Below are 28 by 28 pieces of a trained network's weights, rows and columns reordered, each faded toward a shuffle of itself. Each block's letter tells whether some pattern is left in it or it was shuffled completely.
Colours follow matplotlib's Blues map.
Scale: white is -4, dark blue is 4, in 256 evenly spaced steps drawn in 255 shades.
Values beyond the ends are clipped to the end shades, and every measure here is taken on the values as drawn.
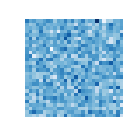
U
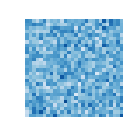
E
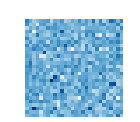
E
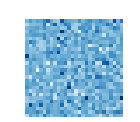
U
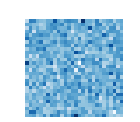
U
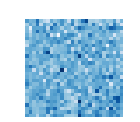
E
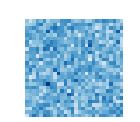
U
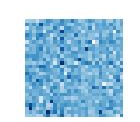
E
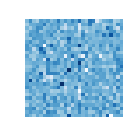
E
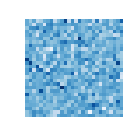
U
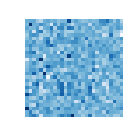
E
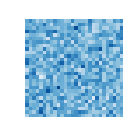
U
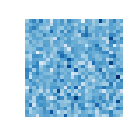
U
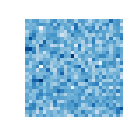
U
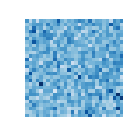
U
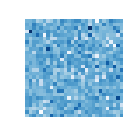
U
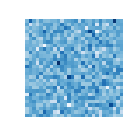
U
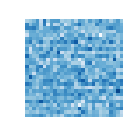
E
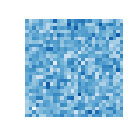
E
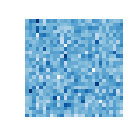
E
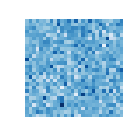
U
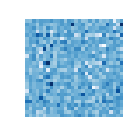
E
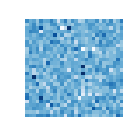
U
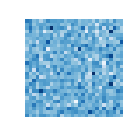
U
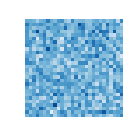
U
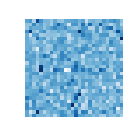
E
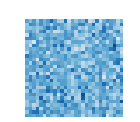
U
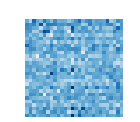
E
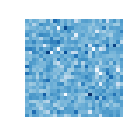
U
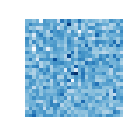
U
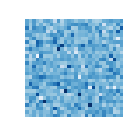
U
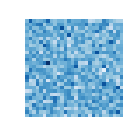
U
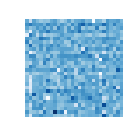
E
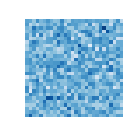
U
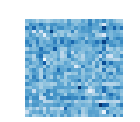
E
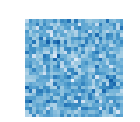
U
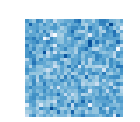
U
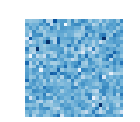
U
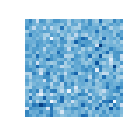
E
